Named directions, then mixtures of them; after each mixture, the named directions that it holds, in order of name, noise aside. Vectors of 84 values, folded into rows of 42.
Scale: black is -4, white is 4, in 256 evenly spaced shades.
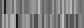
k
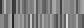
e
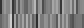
e, k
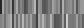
e, k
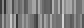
e, k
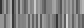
e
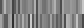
e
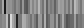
k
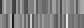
e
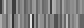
e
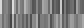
e, k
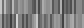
e, k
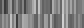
e, k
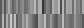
e, k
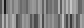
k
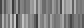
e, k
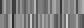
e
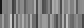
e, k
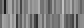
k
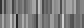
e, k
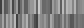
e, k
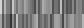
e, k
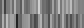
k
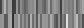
e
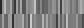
e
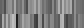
k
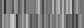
k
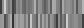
e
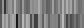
k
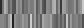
e
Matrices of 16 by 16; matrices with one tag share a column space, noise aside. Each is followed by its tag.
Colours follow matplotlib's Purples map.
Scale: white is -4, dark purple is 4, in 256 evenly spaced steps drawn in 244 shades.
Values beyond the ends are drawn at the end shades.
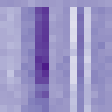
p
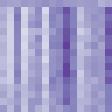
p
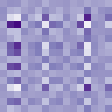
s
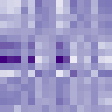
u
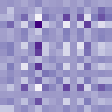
s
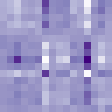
u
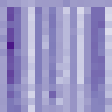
p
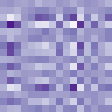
s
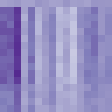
p
